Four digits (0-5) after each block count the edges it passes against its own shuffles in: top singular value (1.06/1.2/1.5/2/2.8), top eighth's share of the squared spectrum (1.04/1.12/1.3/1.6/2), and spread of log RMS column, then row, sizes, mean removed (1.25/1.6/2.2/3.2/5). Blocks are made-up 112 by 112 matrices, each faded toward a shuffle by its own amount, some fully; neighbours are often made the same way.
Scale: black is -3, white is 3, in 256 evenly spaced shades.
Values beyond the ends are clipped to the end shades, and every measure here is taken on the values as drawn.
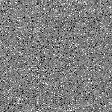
3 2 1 1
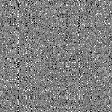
4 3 2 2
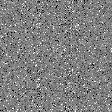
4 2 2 0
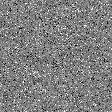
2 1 0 0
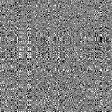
5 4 3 3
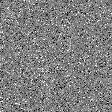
2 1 1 0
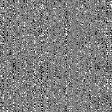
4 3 4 1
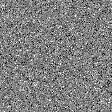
0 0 0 0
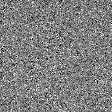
0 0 2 0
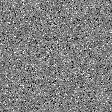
0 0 0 0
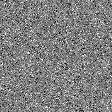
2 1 0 0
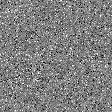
2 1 0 0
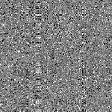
4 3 2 2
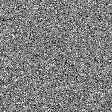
0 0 0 0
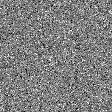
0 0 0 0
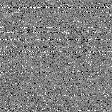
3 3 0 3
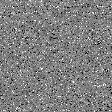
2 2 0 2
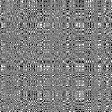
5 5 4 4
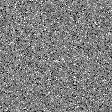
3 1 0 0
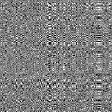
5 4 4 3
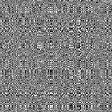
5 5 4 4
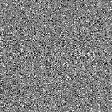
4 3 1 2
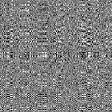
5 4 3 3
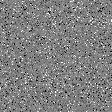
3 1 0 1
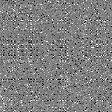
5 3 2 2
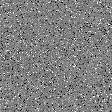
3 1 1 0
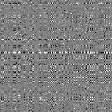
5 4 3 4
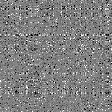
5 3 2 2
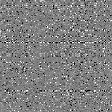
5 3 2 3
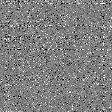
2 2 2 3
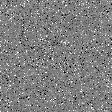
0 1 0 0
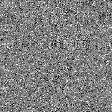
4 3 1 1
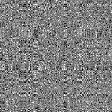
5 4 3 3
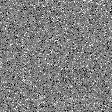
0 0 0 0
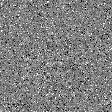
2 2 1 0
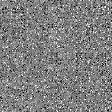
3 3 2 1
